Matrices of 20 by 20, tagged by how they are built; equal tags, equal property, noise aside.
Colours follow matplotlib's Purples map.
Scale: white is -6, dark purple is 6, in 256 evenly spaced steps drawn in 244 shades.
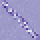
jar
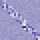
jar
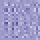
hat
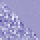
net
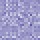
hat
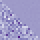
net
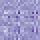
hat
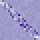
jar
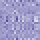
hat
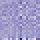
hat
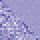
net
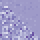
net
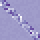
jar
